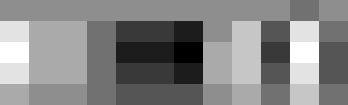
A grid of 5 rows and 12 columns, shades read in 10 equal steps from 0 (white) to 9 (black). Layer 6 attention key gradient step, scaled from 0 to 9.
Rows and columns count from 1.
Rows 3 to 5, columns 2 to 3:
3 3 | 3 3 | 4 4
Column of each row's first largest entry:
11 7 7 7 5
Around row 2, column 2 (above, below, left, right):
4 3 1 3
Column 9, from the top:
4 2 2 2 3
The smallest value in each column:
0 3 3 4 4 4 4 3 2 4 0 4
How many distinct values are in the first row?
2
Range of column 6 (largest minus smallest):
4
